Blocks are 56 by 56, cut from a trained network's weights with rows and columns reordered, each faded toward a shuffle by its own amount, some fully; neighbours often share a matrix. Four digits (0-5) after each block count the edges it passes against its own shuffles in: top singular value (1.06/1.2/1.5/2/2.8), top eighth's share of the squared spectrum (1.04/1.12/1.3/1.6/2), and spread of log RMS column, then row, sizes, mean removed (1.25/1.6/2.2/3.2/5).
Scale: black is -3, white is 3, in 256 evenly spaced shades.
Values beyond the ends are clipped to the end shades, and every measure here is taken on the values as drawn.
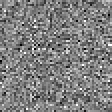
3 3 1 1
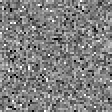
0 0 0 0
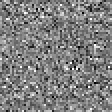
3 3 0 2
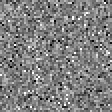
0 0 0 0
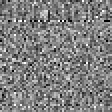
3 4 1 2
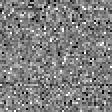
2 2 0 1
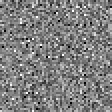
2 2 1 1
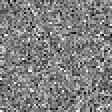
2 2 1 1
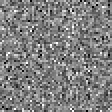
2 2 0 1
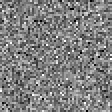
0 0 0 0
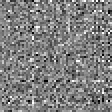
3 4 2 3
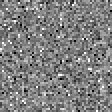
1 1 0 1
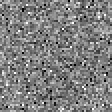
1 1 0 0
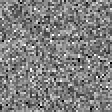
0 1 0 0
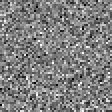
1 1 0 0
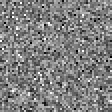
1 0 0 0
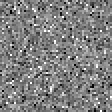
0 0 0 0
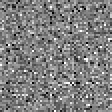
3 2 1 1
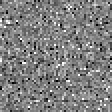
2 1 0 1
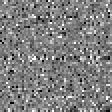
3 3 1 2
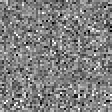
2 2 1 1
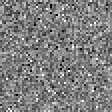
1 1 0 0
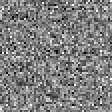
3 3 0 1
